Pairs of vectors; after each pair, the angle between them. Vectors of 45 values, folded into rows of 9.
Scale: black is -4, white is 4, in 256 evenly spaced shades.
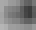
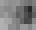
nearly parallel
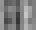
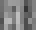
nearly opposite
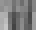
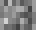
partly aligned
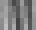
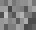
orthogonal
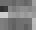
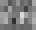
partly aligned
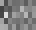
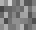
partly aligned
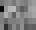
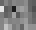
nearly opposite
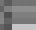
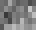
partly aligned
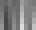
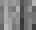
nearly opposite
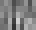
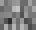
partly opposed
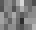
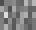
partly opposed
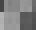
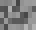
orthogonal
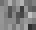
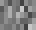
nearly opposite
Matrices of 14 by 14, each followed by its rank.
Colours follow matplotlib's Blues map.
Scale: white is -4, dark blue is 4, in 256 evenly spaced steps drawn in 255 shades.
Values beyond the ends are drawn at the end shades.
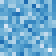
full rank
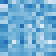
three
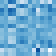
two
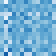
two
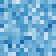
full rank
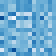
two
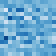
three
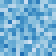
full rank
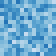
full rank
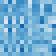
three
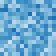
full rank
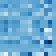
two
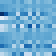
two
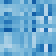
two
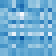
two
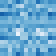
three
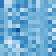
three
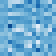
three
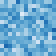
full rank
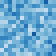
full rank
